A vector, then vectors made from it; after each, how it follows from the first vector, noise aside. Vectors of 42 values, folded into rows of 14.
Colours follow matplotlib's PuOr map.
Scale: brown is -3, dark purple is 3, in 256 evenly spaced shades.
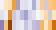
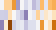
copied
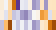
copied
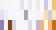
partly zeroed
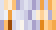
copied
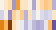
sign-scrambled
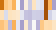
reversed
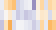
shrunk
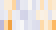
shrunk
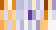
reversed
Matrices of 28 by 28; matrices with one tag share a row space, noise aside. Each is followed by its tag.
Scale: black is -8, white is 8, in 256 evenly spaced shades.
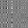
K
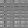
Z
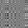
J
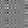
J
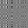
K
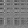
Z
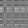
Z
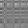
Z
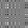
J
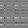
Z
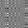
J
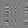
J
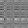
Z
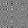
K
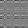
Z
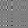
K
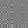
K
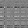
Z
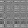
Z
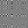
K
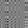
J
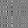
K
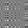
J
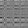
Z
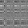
Z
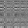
Z
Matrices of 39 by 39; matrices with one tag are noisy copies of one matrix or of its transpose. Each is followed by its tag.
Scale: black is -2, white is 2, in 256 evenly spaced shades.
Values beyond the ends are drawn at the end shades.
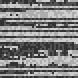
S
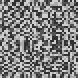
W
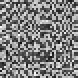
W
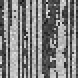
S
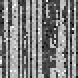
S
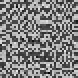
W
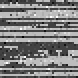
S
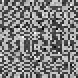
W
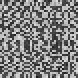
W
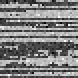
S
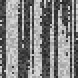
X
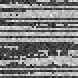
S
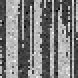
X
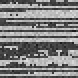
S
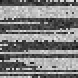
X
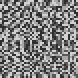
W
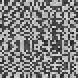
W
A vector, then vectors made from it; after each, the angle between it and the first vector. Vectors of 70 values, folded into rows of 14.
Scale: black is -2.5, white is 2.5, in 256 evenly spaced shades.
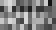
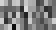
orthogonal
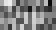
nearly parallel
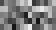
partly opposed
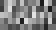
partly aligned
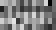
nearly parallel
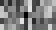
partly opposed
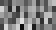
partly opposed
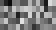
partly opposed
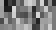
partly opposed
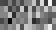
partly opposed
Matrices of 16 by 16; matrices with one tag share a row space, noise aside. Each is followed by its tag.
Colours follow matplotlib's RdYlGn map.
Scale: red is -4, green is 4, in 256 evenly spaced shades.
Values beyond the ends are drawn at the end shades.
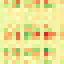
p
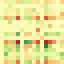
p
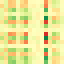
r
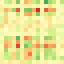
p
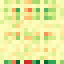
p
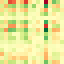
r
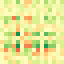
p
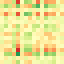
p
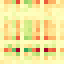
p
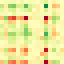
r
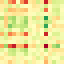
r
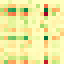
r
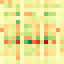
p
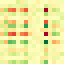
r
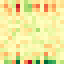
p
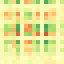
p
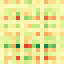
p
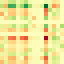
r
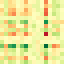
r
